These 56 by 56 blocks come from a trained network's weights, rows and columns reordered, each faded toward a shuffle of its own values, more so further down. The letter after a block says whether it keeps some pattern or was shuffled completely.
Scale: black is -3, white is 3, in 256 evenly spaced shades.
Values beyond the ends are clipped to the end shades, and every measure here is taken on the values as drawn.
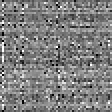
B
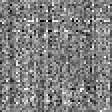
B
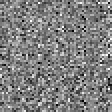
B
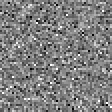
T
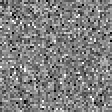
T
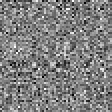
B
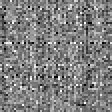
B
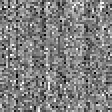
B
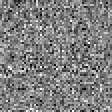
B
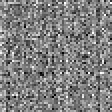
B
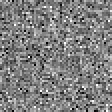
T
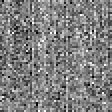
B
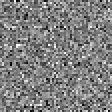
B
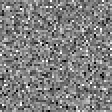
T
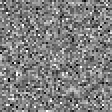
T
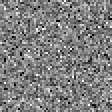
T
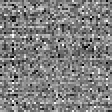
B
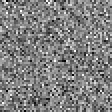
T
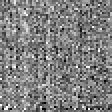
B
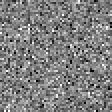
T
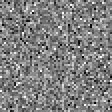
T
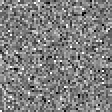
T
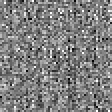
B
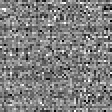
B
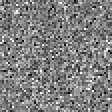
T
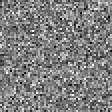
T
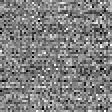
B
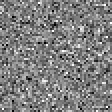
T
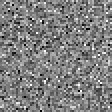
T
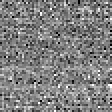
B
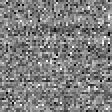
B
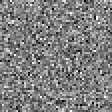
T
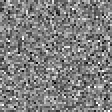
B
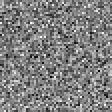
T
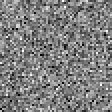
T
